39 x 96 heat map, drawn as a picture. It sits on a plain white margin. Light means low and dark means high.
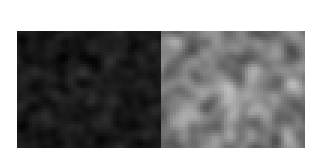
It is made of 1 by 2 panels. Panel 1,1: very high, blotchy, faint in contrast. Panel 1,2: middling, blotchy.
